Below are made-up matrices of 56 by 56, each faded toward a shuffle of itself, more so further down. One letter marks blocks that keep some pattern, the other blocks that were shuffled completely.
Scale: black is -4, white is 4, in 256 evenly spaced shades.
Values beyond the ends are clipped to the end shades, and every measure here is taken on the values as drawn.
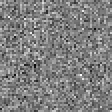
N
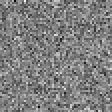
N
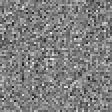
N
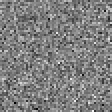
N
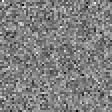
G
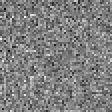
N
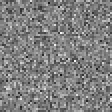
N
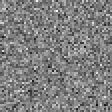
N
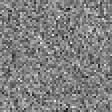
G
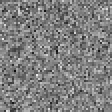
N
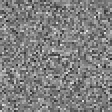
N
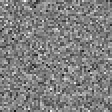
G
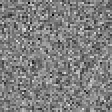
N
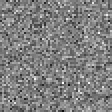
G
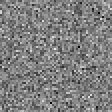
G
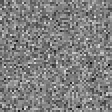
N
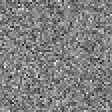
G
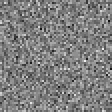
G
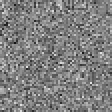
N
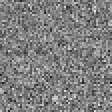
N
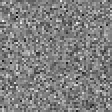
N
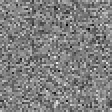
N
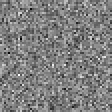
N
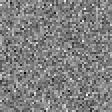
G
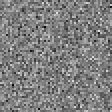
G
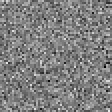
N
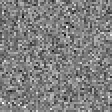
G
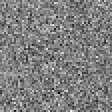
N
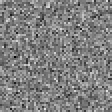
G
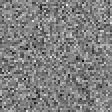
G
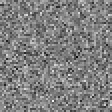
N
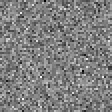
G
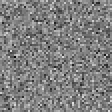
N
